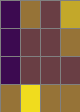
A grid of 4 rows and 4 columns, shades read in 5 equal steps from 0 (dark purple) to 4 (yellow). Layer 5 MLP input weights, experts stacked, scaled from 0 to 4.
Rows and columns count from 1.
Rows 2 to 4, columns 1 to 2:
0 1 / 0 1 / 2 4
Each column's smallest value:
0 1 1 1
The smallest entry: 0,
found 3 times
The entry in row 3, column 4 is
1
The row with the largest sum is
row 4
